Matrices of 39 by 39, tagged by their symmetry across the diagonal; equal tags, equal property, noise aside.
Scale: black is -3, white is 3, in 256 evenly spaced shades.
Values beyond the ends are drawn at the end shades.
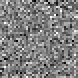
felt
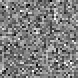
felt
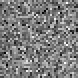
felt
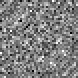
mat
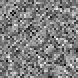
mat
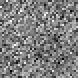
mat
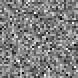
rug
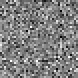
rug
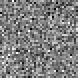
rug
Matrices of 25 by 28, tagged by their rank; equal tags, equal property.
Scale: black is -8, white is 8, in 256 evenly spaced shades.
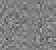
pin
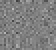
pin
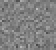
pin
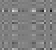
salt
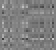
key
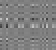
salt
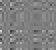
key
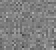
pin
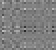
key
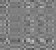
key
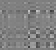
key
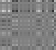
salt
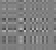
salt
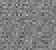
pin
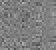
pin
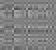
key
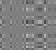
salt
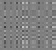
salt
